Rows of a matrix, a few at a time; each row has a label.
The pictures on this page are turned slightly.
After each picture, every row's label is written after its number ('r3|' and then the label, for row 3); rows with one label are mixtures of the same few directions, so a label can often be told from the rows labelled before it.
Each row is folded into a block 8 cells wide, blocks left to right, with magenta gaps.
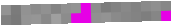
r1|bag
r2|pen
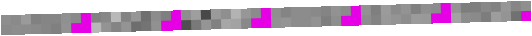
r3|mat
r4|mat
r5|mat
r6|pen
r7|bag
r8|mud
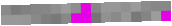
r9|pen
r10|mud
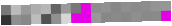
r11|mud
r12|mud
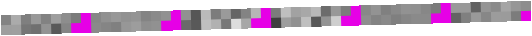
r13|bag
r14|pen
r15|bag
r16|mud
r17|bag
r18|mat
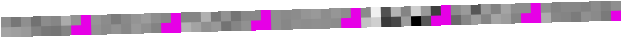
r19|pen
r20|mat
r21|mat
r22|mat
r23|bag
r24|mat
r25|mud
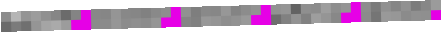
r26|pen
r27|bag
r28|bag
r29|mat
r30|bag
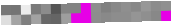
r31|mat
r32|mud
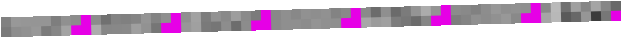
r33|mud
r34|mud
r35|bag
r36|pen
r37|pen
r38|mat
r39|bag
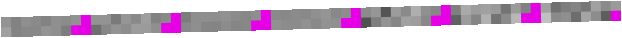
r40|mud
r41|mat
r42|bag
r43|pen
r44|mat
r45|mud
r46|mud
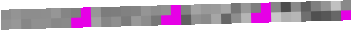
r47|bag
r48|mud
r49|mud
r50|pen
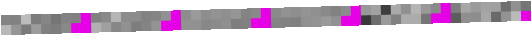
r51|mat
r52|mat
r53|bag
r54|pen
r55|mat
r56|mud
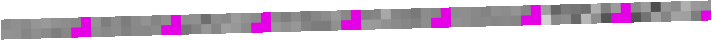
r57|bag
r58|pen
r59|mat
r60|pen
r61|mat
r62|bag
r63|mud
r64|mat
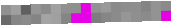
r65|mat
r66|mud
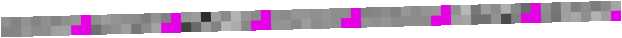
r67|bag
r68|mud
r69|mat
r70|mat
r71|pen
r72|bag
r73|bag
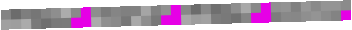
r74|pen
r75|mud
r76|pen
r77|mat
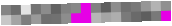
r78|mat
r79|pen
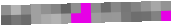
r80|pen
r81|pen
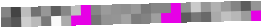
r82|bag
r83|mud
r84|pen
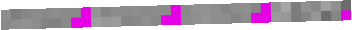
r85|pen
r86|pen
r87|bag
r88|bag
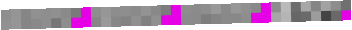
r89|bag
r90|bag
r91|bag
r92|bag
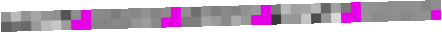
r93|pen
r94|mat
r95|bag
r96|mud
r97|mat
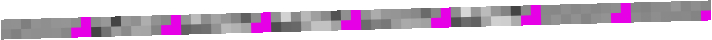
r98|mat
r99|mat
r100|pen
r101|pen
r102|pen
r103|pen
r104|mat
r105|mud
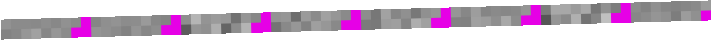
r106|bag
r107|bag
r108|mud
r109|mat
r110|bag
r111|bag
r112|mud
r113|bag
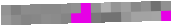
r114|mud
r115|pen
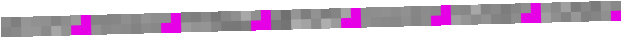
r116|bag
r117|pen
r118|pen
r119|bag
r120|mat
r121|mat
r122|mat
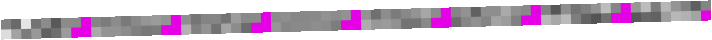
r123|mat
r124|pen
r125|mud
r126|mud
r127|pen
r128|mat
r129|pen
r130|pen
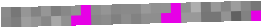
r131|bag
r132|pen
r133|bag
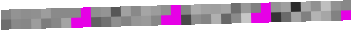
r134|mud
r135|mat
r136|mud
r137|mat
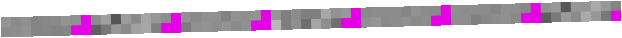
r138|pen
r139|mat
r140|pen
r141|mud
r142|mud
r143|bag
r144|mat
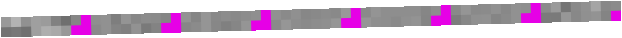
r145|pen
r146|bag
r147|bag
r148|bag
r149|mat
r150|mud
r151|mat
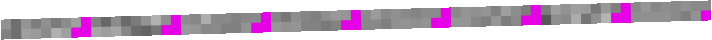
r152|bag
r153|pen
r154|mat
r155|pen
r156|pen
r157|bag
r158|mud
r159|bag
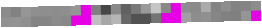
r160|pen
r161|pen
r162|mat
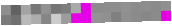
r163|bag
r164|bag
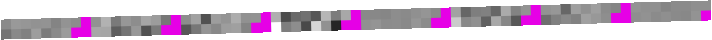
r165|mud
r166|bag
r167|mat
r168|mud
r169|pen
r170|mud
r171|mat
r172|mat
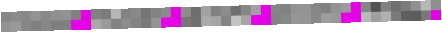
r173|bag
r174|mat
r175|bag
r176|bag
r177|pen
